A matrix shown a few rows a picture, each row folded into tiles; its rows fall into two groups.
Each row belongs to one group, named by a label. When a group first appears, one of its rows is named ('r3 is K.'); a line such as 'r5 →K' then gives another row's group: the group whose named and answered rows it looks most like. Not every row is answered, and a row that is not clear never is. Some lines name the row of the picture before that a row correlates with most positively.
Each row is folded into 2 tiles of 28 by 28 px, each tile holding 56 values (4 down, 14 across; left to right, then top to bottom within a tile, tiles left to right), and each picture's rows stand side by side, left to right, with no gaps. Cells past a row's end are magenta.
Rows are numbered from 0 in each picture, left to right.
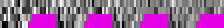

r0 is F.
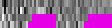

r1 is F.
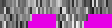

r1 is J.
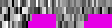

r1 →J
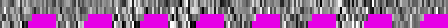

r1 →F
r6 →J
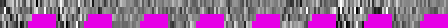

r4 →F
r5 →J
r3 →F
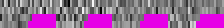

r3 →F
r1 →J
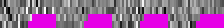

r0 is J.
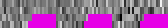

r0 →F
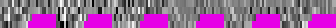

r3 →J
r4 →J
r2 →J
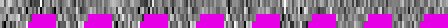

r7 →F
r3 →F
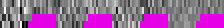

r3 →J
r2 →J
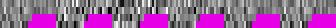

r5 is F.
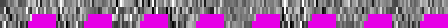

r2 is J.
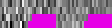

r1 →J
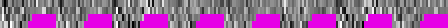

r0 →F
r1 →F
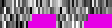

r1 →J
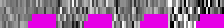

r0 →J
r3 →J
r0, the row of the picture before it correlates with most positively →1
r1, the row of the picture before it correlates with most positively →0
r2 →F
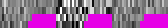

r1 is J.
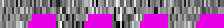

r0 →J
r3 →J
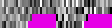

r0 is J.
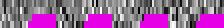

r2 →J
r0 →F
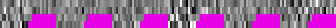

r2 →F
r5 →J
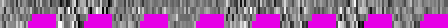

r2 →J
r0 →J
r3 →F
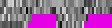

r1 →J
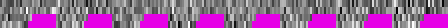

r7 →J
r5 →J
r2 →F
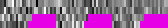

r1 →J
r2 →F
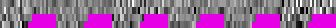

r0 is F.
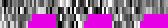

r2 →F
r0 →F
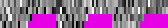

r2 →J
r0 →J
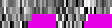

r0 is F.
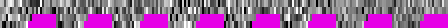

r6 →J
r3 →J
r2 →F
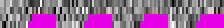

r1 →J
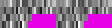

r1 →F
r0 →F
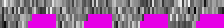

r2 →J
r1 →J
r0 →F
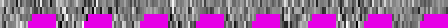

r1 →J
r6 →F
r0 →J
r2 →F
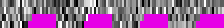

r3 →J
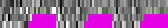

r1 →F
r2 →F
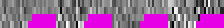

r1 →F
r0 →F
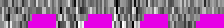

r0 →F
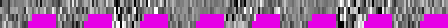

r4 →J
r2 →F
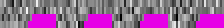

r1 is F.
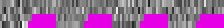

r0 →F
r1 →J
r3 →J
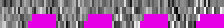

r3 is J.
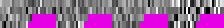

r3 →F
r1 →F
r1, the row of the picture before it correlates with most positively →2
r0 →J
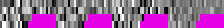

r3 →F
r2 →J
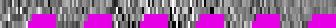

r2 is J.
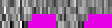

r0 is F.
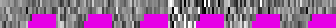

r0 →J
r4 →J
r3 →J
